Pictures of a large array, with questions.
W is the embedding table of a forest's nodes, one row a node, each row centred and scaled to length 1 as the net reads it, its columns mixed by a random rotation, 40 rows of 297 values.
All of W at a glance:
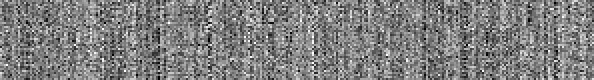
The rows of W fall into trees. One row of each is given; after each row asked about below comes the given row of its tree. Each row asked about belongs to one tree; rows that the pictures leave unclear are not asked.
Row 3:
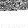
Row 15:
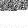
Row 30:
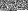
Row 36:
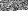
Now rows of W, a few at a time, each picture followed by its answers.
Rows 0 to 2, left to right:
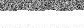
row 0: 15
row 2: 36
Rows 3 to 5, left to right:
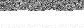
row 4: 36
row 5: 3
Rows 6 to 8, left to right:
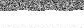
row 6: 3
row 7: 30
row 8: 36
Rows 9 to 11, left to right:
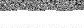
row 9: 3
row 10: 3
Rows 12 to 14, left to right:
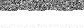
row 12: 3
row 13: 15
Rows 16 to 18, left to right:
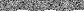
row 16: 36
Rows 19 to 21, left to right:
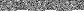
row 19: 36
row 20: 36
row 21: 36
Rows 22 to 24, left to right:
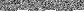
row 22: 3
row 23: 36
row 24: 15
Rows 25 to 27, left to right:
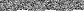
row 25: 36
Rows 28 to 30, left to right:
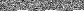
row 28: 3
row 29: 36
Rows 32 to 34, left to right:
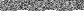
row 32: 15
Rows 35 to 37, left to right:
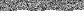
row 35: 30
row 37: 3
